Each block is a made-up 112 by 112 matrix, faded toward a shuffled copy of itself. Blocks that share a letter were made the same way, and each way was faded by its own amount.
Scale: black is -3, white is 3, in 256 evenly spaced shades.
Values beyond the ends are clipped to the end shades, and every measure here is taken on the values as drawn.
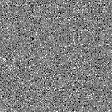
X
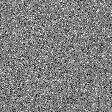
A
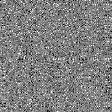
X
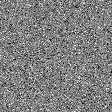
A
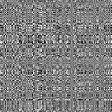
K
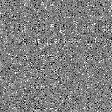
X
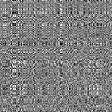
K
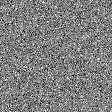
A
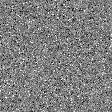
A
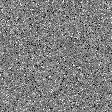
A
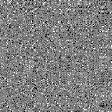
X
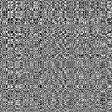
K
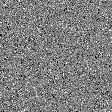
A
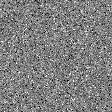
A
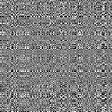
K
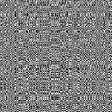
K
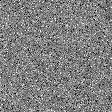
A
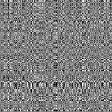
K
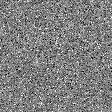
A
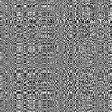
K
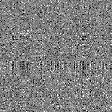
X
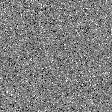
A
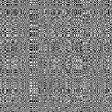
K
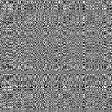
K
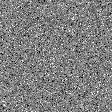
A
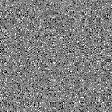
X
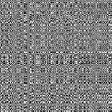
K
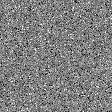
A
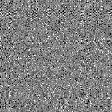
X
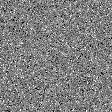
A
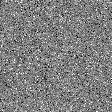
A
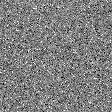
A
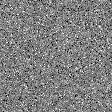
A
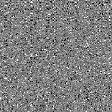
X
